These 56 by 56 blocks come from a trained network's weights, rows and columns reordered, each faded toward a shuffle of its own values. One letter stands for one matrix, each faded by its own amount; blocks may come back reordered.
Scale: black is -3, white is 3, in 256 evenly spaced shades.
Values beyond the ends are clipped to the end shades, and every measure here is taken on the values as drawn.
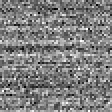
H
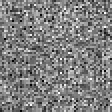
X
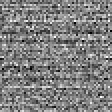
H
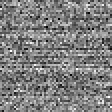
H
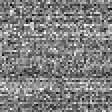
H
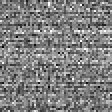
H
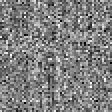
X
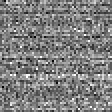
H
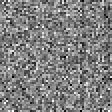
X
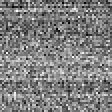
H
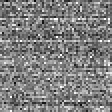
H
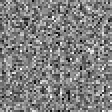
X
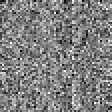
X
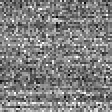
H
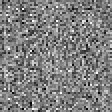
X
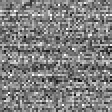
H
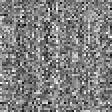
X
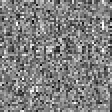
X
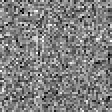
X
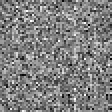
X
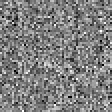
X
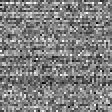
H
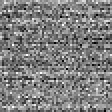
H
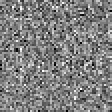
X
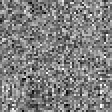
X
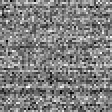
H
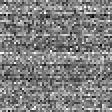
H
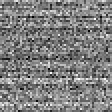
H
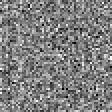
X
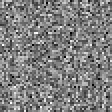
X
